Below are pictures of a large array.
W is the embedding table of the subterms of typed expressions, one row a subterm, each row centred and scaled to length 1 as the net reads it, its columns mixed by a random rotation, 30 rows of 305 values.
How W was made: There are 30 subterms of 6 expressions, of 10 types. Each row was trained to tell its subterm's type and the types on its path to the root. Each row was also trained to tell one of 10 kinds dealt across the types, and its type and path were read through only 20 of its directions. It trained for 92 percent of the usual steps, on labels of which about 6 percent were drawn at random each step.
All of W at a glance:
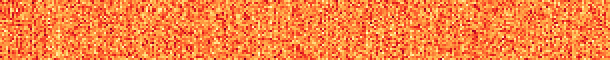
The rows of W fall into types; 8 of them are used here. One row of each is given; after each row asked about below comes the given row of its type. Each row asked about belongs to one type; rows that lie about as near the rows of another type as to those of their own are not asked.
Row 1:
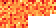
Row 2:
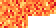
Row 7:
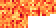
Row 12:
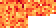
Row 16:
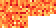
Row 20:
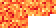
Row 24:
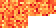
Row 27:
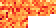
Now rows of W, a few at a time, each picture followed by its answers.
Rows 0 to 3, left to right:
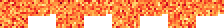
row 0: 16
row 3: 16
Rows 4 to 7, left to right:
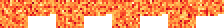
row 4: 24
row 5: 24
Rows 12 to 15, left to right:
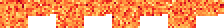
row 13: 24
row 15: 27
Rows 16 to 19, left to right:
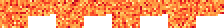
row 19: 27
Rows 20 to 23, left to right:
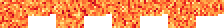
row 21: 27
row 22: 16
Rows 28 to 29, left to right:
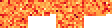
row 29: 16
